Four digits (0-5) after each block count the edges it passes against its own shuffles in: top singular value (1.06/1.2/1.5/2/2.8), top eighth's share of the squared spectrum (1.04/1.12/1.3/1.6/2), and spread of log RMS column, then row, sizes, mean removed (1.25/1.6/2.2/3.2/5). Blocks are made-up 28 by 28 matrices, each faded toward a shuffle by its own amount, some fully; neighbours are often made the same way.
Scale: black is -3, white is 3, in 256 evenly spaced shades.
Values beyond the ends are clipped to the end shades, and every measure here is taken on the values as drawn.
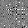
3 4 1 1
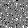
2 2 1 0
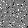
0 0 0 0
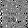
3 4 2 0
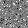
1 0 0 0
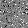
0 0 0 0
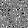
2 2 1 1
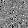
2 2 1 0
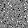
1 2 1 0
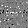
2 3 0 1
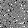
2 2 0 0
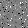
1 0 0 0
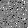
1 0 0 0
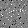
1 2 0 0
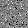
1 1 0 0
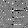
3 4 1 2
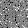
0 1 0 0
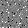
2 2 0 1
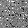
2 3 1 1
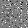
2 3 1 0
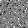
0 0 0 0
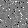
0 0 0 0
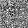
1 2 1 0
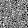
1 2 0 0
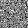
0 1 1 1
